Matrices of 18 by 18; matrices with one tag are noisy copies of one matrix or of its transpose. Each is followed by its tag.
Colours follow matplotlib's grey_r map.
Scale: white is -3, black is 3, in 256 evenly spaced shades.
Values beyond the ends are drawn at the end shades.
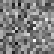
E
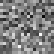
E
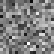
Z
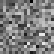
Z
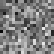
Z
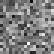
Z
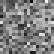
Z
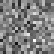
E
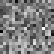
Z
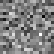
E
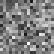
Z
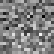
E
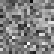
Z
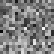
Z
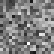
Z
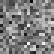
Z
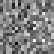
E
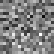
E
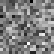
Z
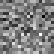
E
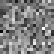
Z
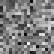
Z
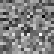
E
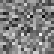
E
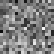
Z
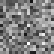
Z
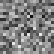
E
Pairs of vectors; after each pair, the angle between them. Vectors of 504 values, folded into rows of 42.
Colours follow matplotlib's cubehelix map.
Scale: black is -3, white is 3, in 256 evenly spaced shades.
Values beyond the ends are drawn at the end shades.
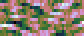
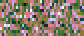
partly aligned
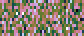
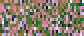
partly aligned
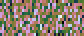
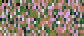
orthogonal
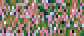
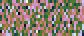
partly aligned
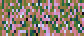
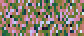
partly opposed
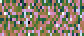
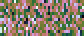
partly opposed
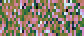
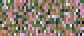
partly aligned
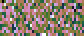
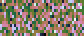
nearly opposite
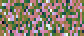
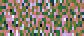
partly aligned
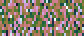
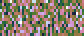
partly aligned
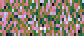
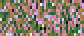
nearly opposite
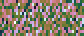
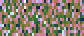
orthogonal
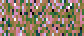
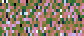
partly opposed
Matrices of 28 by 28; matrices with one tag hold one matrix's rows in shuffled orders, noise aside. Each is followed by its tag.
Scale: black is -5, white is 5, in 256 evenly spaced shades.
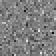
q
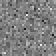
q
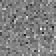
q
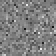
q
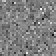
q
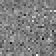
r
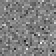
q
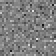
r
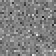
r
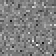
r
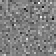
q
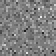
q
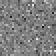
r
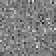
r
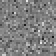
q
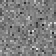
r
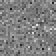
r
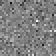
r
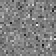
r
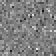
r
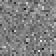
q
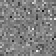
r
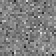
q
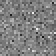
r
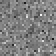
q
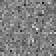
r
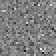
q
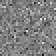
q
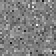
r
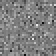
r
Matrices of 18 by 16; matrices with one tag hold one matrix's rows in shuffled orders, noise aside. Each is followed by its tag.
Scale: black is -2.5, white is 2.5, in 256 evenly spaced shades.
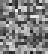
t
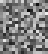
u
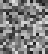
u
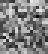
t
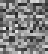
t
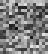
t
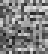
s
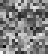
t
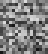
t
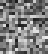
t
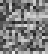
s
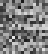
s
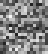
t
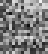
s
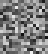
u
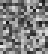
u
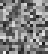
u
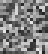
u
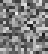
u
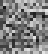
s
